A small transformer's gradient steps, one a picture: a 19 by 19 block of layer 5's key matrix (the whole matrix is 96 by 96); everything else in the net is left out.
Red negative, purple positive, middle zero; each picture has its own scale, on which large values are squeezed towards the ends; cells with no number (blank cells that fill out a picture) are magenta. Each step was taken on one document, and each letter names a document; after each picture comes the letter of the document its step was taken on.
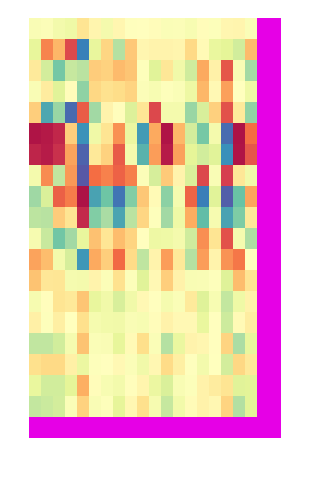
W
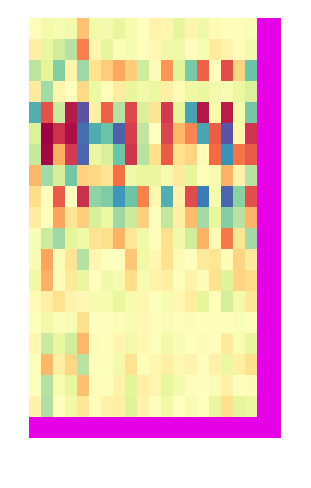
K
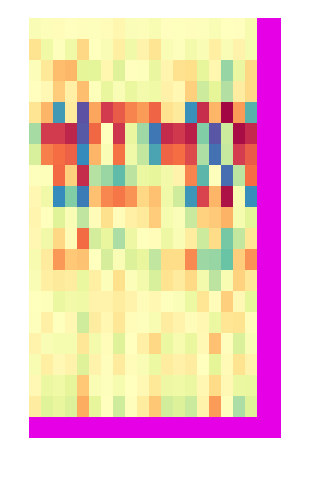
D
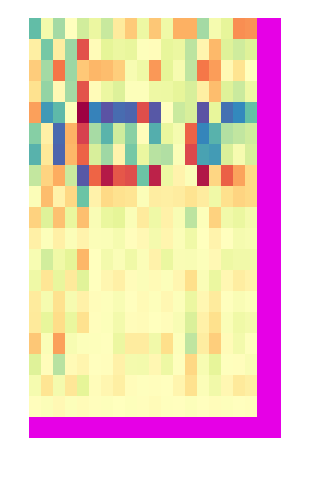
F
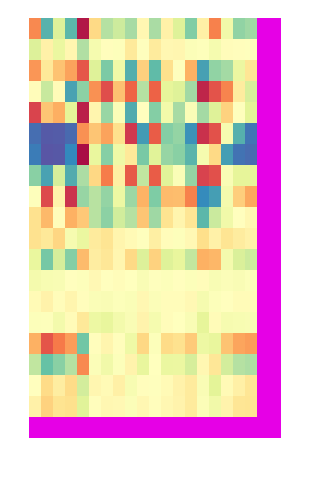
F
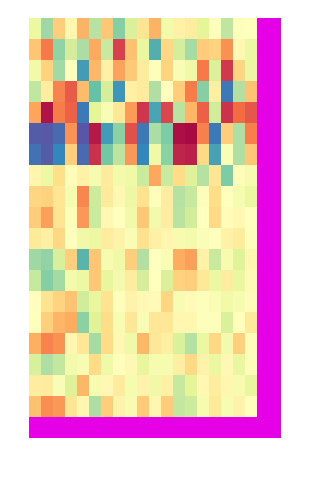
W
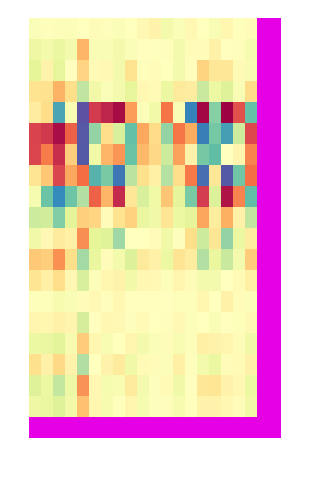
K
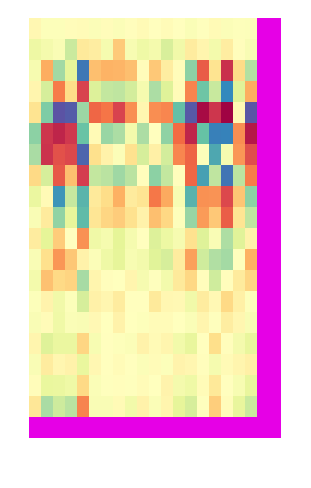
D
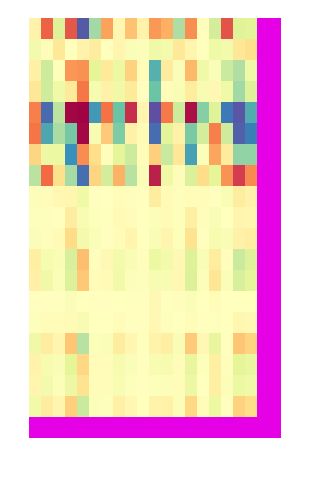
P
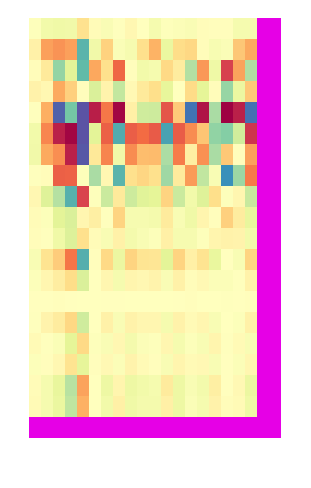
W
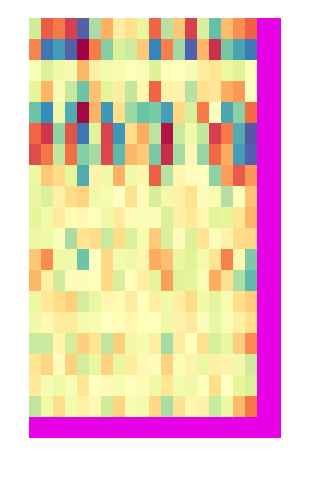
P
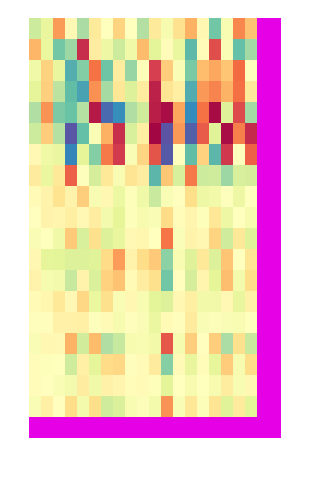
P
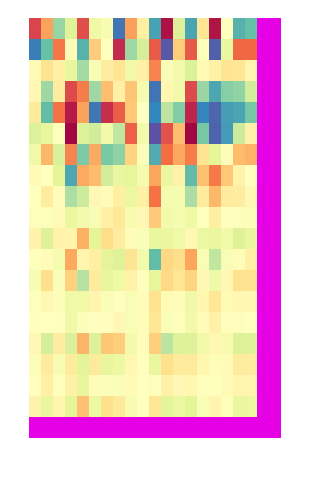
P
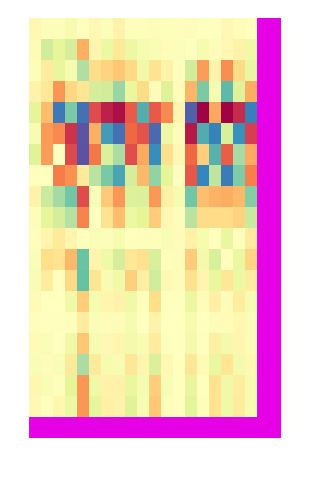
K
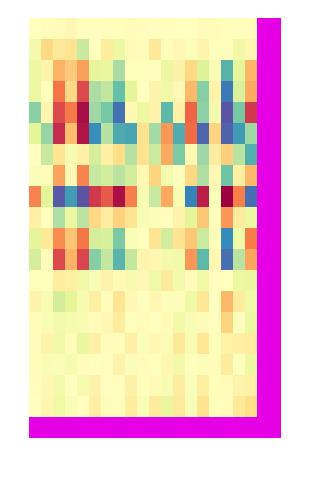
D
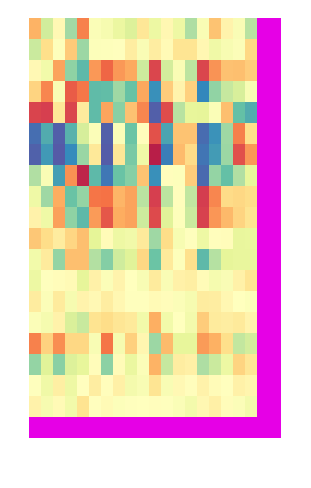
F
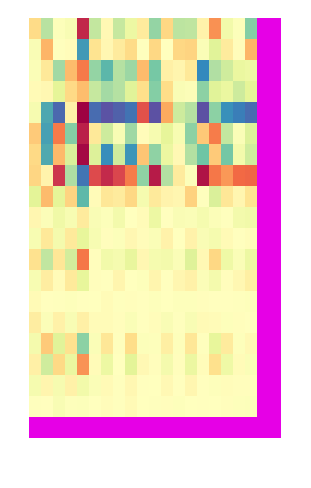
F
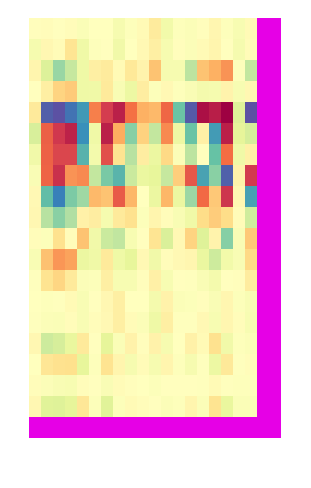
D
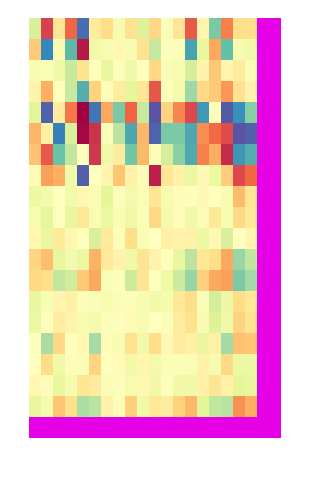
P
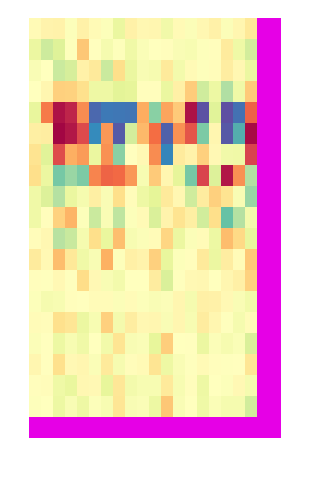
W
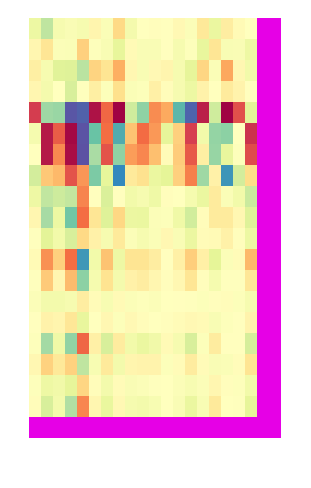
W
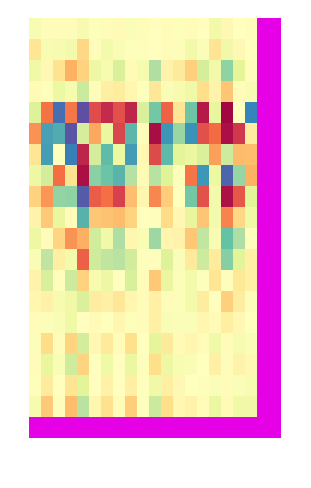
D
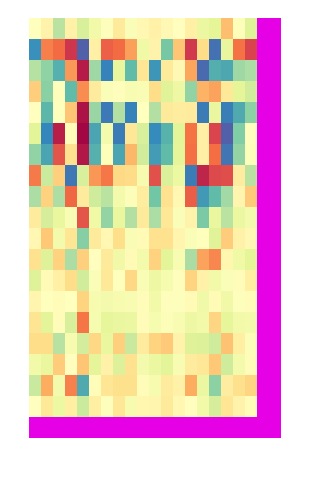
F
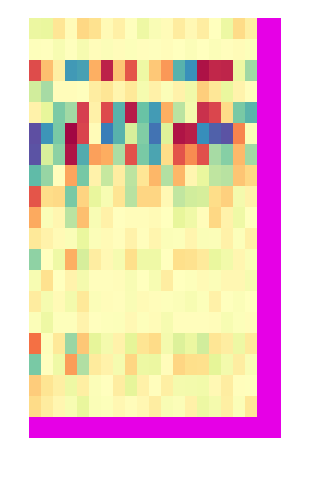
F
